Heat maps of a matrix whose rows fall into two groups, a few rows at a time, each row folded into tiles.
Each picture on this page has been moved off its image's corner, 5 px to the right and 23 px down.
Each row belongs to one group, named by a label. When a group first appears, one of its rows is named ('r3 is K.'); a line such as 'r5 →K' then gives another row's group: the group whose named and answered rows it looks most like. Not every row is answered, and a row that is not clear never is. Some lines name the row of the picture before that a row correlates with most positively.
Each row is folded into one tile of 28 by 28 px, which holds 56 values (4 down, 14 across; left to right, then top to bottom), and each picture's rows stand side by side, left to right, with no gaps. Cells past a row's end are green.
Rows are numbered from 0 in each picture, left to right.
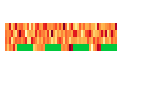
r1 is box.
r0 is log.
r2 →log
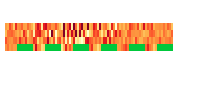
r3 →box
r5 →box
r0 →box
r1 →box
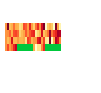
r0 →log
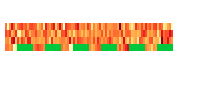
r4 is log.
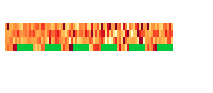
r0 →log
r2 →log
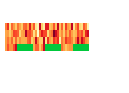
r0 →log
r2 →box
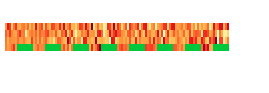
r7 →box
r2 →log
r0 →log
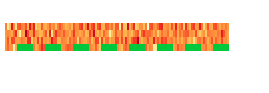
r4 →box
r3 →log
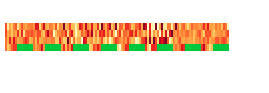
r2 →log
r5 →box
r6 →log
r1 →log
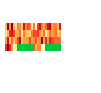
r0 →box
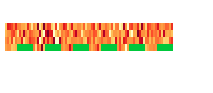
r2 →log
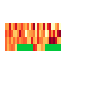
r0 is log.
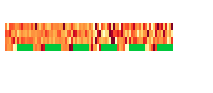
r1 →log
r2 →log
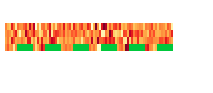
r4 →log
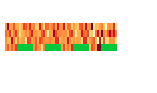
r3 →log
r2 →log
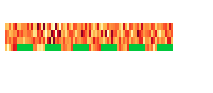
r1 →box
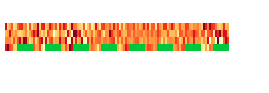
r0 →box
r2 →log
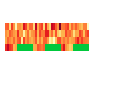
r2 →box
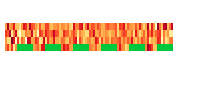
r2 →box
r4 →box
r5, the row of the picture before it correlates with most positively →1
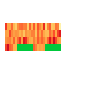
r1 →box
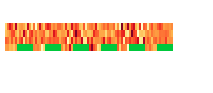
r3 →box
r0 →box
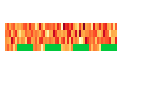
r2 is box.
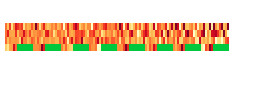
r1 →log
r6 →log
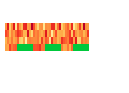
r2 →box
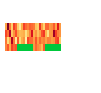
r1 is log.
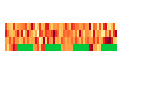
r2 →box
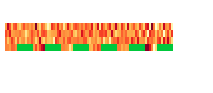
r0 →log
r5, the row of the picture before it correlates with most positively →3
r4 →box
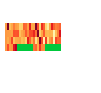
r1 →log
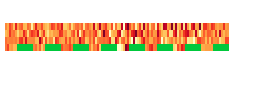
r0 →box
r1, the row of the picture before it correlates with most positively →1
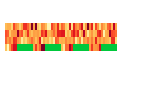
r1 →log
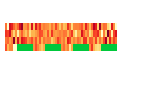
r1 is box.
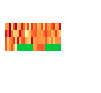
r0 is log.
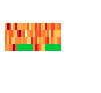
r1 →box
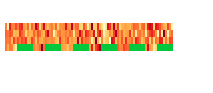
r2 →box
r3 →log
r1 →log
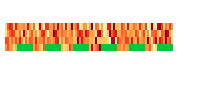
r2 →box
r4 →box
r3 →log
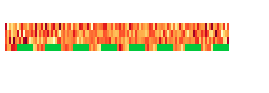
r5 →box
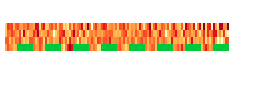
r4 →box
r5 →log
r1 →log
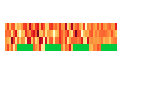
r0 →log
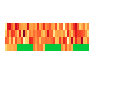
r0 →box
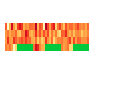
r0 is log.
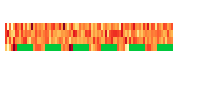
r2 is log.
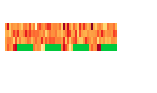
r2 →box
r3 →log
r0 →log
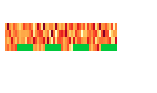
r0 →log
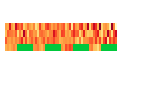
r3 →box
